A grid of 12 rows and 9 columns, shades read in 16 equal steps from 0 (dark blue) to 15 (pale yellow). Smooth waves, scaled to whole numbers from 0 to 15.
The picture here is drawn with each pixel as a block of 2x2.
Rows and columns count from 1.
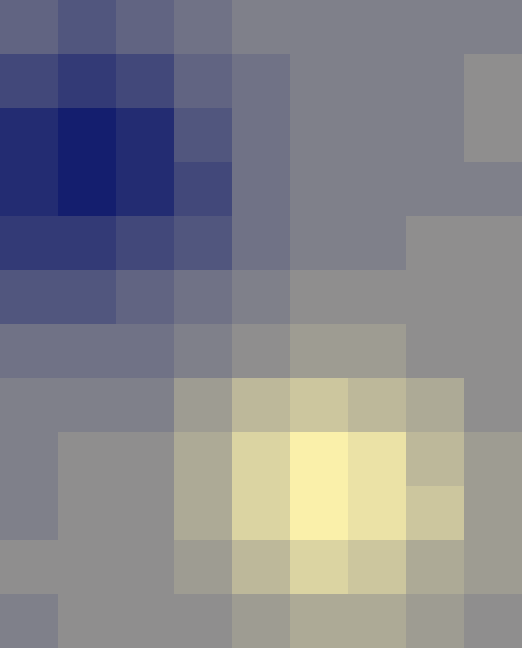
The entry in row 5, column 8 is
8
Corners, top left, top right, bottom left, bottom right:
5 7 7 8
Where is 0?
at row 3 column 2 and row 4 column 2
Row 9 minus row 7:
1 2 2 3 5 6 5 3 1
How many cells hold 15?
2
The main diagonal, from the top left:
5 2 1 3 6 8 9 10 9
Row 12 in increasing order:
7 8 8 8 8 9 9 10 10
